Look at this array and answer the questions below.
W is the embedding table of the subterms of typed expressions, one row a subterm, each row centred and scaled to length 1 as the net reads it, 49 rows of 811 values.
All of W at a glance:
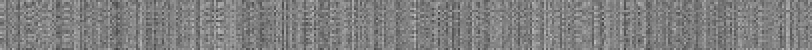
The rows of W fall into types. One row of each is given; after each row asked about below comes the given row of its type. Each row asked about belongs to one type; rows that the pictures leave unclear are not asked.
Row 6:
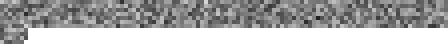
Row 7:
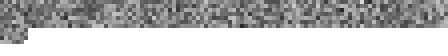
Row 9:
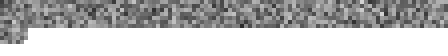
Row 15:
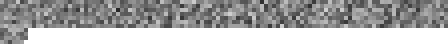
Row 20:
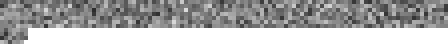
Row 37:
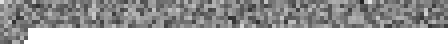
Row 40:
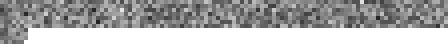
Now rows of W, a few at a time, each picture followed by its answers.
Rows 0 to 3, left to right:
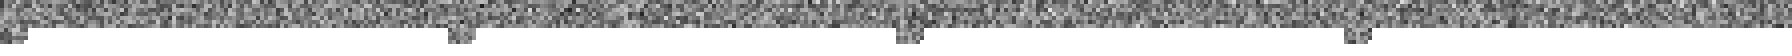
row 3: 15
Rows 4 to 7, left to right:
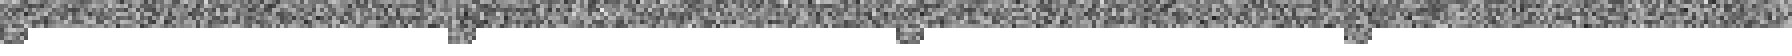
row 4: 6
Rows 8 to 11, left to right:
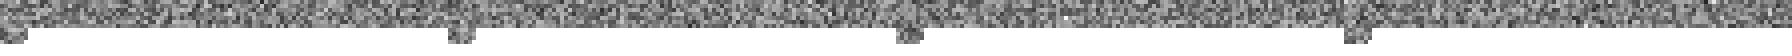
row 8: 6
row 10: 20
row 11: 37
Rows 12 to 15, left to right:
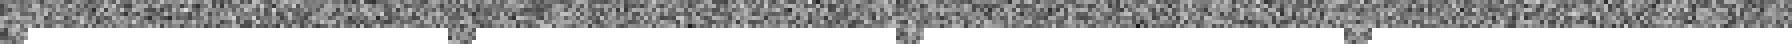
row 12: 40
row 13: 7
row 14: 9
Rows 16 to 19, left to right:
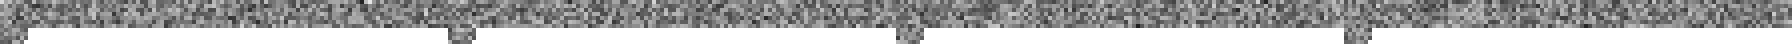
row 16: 37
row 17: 6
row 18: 7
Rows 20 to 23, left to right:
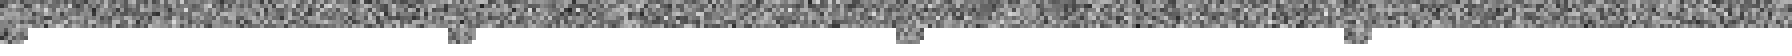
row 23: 9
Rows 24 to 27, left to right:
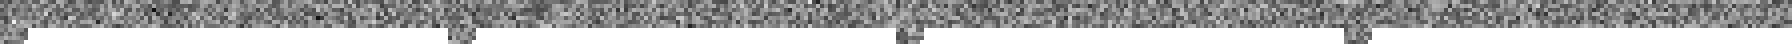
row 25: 7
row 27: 6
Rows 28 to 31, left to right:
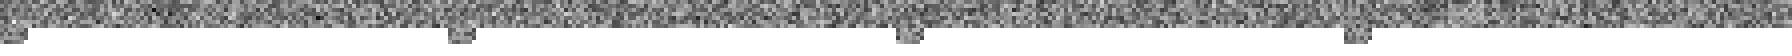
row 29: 15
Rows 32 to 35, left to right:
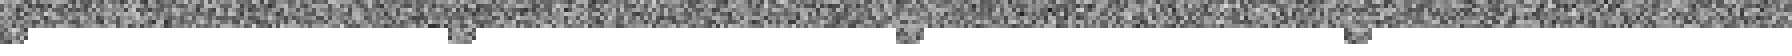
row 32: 37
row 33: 7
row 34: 15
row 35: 6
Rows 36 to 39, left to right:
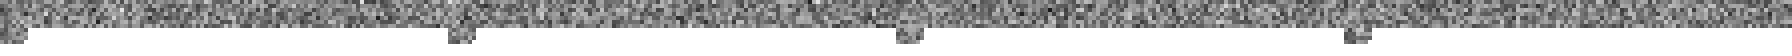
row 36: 40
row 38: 15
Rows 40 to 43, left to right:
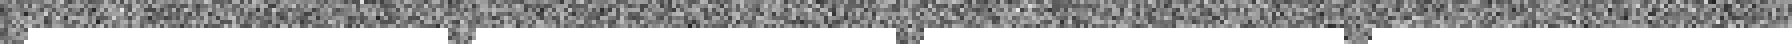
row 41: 9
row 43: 20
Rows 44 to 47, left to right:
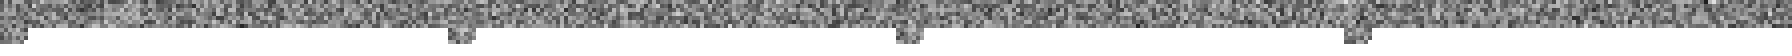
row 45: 9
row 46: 9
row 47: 37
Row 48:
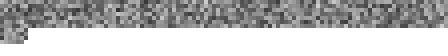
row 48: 7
